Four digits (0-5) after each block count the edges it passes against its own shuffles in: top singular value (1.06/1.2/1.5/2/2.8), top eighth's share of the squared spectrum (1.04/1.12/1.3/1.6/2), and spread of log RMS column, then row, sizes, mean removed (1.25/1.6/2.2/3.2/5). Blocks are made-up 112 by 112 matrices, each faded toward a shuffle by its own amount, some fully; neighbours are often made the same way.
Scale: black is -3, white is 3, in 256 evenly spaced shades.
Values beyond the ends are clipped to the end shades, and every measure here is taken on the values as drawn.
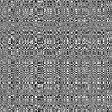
5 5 4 4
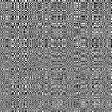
5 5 4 4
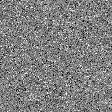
3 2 0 0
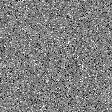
2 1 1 0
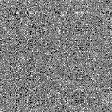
4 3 2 2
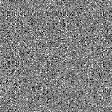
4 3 2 1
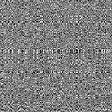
5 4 3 3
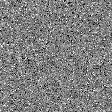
3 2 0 0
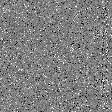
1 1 1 0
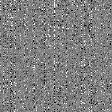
2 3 4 2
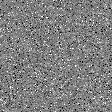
0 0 0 0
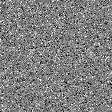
2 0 0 0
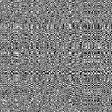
5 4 3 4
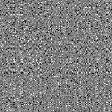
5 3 2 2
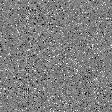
3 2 1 1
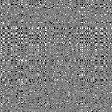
5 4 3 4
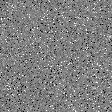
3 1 0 0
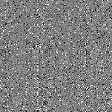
4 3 2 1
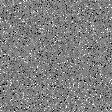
3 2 1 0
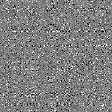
4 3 2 2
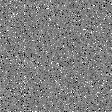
3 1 0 0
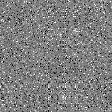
4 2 2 1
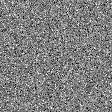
0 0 0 0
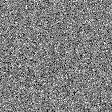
0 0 0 0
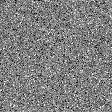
0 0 0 0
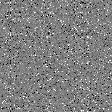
3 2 1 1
